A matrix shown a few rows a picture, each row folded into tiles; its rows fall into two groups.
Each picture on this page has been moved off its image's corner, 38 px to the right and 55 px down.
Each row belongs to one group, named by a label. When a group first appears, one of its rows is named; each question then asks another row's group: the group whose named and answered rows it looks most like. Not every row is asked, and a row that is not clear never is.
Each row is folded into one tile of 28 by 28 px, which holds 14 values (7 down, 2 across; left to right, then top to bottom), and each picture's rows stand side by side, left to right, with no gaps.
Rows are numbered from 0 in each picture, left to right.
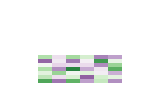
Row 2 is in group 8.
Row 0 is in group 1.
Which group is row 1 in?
1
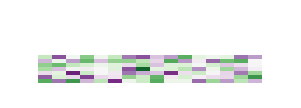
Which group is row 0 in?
1
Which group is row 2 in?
1
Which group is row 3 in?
8
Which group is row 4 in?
8
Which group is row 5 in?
1
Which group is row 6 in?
1
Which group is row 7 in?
8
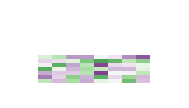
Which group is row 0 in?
1
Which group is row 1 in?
8
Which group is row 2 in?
8
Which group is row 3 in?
8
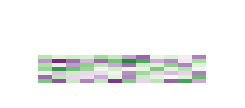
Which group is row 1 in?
1
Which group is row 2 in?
1
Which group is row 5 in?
8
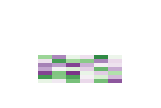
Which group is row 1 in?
8
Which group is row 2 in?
1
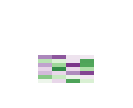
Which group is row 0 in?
8
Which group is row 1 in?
8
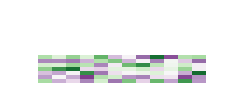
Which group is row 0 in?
1
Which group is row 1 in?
1
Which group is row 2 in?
8
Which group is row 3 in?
1
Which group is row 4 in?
1
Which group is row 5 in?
1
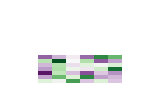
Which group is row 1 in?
8
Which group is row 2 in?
1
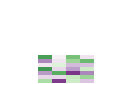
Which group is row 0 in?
1
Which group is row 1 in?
8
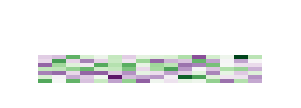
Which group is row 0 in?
8
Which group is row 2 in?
1
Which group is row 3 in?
1
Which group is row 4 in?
1
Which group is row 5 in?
8
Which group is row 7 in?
1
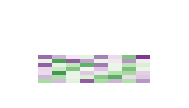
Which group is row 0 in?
8
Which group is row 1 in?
1
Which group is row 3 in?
1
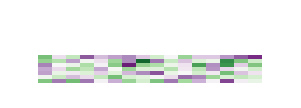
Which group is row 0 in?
8
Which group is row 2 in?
8
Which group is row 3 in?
8
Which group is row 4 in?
1
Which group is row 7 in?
8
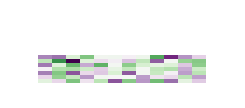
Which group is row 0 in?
8
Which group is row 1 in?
1
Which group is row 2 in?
1
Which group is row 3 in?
1
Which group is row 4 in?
1
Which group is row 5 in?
8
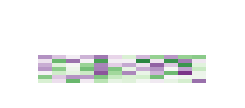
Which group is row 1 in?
1
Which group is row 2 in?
8
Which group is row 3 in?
8
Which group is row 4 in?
8
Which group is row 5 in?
1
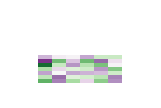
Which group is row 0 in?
1
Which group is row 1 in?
8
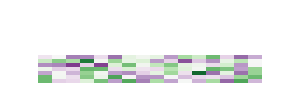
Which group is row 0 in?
8
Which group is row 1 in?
8
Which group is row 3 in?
1
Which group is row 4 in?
1
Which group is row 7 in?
8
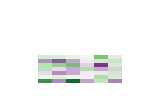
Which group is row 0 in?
1
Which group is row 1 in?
1
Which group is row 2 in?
8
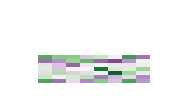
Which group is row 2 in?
1
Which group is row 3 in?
1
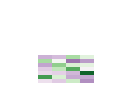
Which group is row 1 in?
1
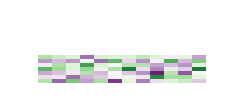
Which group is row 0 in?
1
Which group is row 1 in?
1
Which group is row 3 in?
1
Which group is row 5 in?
8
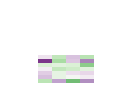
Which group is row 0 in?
1
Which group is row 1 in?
1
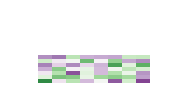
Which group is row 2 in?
8
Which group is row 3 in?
1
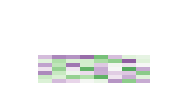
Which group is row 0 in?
8
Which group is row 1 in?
8
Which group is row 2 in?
8
